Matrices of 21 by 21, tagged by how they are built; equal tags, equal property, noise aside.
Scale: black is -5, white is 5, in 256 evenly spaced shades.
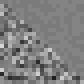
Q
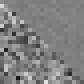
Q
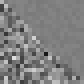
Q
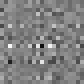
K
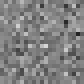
K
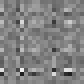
K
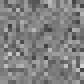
K
